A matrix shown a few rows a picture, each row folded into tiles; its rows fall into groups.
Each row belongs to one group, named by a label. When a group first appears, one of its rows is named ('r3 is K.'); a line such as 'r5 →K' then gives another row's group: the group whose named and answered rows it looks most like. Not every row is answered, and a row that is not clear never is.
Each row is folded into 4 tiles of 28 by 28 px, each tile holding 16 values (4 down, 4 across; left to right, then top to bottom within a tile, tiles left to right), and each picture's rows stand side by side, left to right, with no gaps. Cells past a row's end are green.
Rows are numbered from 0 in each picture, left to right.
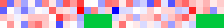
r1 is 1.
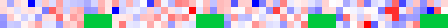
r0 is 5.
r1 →1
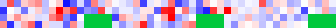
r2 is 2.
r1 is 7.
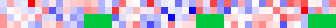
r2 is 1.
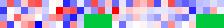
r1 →2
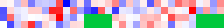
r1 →1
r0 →7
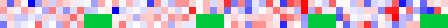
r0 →5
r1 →1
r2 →1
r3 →7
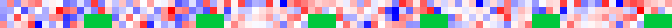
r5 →1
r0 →7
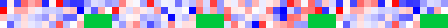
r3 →2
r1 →2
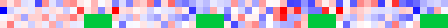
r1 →2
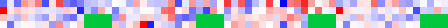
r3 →2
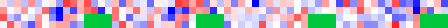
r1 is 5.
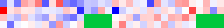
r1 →1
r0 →2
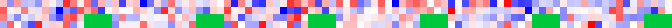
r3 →1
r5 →7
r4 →2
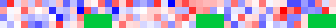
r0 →2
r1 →1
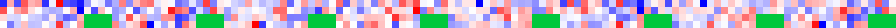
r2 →7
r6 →5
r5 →2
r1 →7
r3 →1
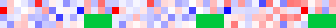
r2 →1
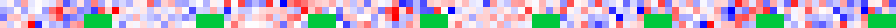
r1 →2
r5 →2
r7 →2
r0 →7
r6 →5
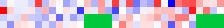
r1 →1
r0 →2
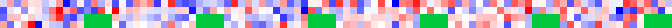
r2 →2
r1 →2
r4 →1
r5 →5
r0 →7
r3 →1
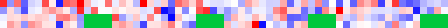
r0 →1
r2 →7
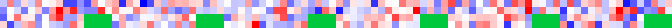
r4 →1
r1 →5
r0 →7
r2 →7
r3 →1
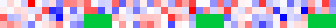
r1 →1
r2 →2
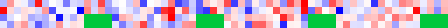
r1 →7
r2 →1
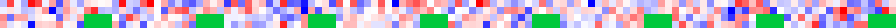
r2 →2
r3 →1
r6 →5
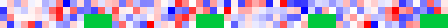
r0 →7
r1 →5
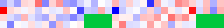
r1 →1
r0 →2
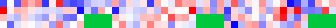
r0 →2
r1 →1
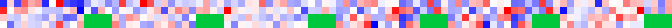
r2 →2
